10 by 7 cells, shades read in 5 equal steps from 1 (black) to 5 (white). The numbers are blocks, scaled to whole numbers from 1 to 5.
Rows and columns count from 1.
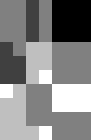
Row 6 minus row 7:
-3 -2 1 2 -2 -2 -2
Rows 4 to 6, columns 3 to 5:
4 4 3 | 4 4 3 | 4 5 3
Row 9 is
4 4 3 3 3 3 3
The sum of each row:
14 14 14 22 21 22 30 29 23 26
